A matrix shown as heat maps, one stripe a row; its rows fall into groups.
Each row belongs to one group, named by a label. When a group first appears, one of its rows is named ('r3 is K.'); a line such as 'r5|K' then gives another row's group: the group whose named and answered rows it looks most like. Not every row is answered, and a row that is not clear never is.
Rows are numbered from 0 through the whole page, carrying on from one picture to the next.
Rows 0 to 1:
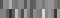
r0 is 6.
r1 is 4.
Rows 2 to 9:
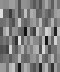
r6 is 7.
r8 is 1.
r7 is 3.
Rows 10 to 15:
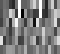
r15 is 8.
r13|4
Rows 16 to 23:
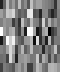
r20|8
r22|3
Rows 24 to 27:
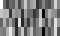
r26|7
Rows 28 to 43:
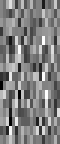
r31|6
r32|4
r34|1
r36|3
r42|3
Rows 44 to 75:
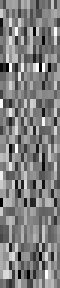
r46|6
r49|8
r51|3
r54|6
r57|4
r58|8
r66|6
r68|8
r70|3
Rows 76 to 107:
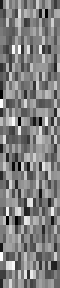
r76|6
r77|7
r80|4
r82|4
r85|8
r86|6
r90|1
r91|7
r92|6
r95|8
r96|3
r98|8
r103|6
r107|6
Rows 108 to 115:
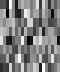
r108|3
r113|7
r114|1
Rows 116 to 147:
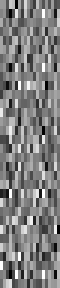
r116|3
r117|4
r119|7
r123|4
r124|8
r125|7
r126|8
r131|3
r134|7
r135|4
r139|1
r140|8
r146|4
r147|7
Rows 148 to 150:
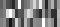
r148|1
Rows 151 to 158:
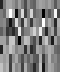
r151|6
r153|4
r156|6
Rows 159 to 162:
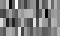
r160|7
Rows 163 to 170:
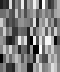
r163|3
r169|8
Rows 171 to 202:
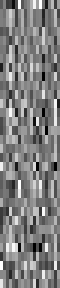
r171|1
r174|3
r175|4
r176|3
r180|3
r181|4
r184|8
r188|8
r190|8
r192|1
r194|3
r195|8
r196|6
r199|8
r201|4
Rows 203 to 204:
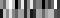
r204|6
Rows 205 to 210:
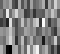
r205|7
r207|3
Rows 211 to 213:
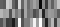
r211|7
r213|1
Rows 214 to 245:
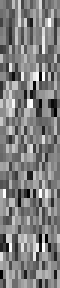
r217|4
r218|4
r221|3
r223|8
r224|6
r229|4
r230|8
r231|7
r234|3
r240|7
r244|6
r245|7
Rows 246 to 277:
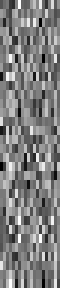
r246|1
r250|7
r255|4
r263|6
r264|6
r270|1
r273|8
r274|7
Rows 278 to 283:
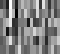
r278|3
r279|3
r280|7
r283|1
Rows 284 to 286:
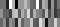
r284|3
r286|7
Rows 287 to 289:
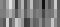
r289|1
